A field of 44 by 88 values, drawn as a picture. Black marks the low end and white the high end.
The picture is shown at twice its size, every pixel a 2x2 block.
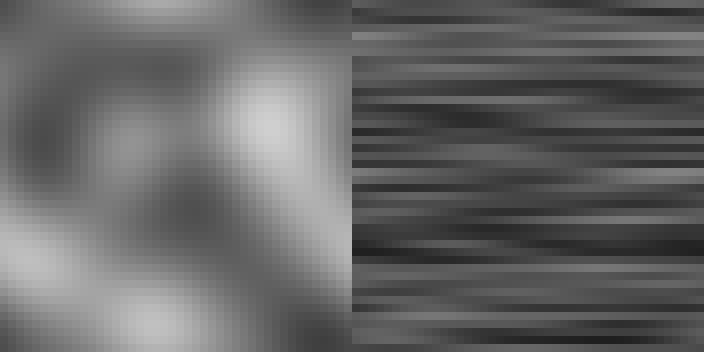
It is made of 1 by 2 panels. Panel 1,1: middling, smooth, strong in contrast. Panel 1,2: low, streaked across.
